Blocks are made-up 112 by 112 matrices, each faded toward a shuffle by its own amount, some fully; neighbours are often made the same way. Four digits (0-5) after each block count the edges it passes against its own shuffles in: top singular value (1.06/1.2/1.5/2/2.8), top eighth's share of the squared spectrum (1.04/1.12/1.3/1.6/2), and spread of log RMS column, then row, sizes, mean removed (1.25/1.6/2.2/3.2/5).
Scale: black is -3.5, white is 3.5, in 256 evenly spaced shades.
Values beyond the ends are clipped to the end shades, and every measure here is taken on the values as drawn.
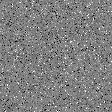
2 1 0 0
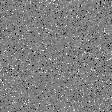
2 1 0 0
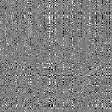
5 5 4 3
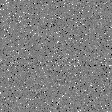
2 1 0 0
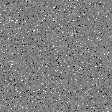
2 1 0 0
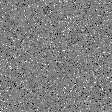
0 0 0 0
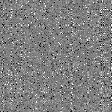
4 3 2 1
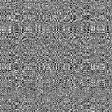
5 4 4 3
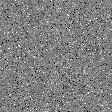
0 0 0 0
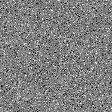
0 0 1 0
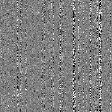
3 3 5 0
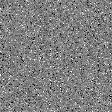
1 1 2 0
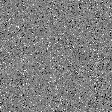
1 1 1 0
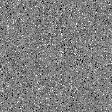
1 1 2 0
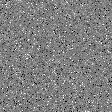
0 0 0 0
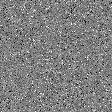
0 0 0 0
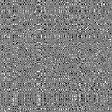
5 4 3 3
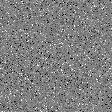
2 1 0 0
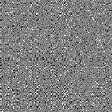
5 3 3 2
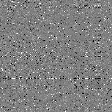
4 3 1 2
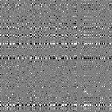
5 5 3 4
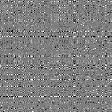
5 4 3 4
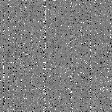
2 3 3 2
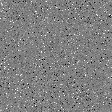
0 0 0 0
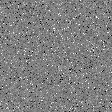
0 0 0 0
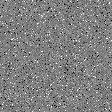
0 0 0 0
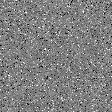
0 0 0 1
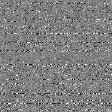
2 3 0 4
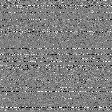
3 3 0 4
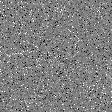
0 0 0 0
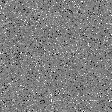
1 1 0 1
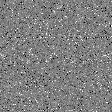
1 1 0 1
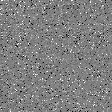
3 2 1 1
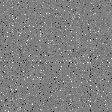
3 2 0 1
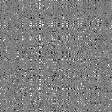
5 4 3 3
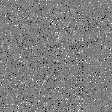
3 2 1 0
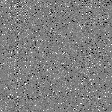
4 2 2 1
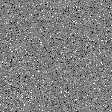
2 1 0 0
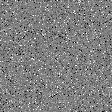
2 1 0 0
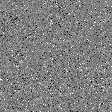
2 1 0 1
